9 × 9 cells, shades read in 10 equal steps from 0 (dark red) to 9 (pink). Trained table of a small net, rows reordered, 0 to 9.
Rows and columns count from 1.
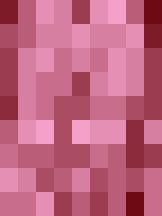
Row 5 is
2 7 6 4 4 6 6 4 3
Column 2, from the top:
5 5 7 7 7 8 5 7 6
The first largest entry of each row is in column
7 5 3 7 2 3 1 1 3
